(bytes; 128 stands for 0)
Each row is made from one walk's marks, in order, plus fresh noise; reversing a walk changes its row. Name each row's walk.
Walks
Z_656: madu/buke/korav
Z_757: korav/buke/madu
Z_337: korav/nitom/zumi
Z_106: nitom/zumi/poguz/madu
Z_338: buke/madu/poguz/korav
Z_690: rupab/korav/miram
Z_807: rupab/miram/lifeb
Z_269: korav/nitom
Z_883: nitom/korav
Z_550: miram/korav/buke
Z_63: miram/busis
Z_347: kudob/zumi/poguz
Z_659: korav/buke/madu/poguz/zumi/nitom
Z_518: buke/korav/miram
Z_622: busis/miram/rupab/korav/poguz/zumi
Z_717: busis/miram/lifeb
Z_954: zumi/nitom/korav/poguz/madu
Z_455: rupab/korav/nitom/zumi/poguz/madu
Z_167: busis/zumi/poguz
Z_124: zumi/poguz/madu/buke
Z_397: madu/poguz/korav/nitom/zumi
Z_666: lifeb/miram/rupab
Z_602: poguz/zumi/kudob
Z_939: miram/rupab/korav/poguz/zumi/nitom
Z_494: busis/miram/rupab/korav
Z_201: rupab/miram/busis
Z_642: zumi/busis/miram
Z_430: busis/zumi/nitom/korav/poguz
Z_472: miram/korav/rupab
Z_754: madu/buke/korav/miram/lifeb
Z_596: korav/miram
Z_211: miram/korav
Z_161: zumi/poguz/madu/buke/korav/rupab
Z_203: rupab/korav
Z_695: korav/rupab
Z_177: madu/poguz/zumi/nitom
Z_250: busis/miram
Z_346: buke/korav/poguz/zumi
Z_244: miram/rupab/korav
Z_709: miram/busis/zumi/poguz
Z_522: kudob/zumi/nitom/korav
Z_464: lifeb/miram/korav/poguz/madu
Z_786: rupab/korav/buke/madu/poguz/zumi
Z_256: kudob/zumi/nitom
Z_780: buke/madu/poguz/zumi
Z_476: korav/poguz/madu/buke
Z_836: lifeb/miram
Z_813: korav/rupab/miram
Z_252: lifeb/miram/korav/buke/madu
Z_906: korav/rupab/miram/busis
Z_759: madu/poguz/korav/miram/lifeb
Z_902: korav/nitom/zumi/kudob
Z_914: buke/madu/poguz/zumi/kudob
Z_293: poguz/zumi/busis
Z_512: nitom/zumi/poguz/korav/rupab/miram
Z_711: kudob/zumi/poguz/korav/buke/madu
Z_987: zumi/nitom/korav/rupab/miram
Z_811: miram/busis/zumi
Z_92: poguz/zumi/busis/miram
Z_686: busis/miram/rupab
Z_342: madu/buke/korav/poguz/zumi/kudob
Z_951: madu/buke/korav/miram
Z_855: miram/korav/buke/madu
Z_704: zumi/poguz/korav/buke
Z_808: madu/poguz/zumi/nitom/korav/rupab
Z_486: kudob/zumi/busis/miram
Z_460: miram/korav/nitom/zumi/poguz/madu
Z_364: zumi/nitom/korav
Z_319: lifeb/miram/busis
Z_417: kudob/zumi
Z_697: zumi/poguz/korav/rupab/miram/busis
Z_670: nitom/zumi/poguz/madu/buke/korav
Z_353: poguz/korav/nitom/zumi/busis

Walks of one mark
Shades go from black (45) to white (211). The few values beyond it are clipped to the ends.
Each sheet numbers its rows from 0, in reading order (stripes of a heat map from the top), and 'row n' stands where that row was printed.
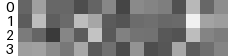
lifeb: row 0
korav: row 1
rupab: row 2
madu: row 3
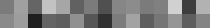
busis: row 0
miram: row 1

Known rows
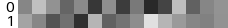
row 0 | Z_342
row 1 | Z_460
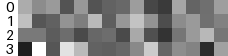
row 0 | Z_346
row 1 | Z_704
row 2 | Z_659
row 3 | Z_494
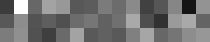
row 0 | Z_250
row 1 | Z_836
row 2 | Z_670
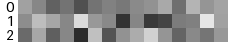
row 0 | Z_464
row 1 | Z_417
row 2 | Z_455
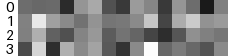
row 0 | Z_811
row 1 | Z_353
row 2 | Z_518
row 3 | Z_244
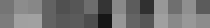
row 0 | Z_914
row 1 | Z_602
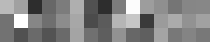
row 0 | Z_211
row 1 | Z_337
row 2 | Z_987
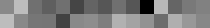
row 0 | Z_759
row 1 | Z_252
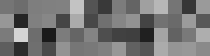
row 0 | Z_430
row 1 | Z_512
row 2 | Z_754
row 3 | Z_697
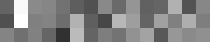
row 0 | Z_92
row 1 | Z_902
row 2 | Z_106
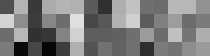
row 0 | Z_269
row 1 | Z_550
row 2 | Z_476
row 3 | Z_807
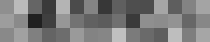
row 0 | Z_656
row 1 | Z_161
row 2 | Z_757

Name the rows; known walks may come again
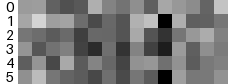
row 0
Z_954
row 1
Z_397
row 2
Z_659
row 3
Z_177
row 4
Z_939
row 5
Z_759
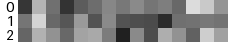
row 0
Z_319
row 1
Z_951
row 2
Z_522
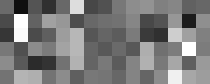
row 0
Z_709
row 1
Z_250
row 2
Z_596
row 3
Z_347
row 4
Z_124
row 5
Z_293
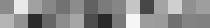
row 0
Z_353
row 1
Z_211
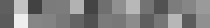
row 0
Z_203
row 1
Z_92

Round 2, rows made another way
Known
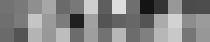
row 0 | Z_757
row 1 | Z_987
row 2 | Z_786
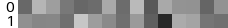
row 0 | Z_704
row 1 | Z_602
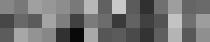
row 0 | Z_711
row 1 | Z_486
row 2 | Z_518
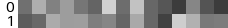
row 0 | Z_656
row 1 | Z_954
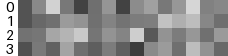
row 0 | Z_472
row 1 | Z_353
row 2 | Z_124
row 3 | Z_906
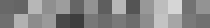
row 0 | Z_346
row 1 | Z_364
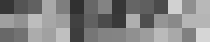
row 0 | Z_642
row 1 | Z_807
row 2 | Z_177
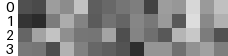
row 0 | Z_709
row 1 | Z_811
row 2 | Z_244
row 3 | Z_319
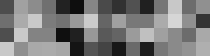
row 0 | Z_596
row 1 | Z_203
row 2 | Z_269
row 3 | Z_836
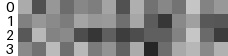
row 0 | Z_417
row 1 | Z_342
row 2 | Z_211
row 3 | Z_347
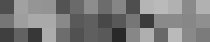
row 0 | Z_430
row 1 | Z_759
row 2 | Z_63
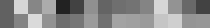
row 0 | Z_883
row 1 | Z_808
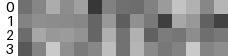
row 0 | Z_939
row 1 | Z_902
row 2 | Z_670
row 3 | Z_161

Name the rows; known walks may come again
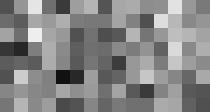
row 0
Z_695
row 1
Z_455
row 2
Z_666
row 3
Z_811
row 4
Z_201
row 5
Z_269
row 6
Z_342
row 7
Z_522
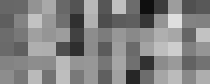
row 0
Z_855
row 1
Z_813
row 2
Z_659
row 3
Z_337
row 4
Z_914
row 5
Z_347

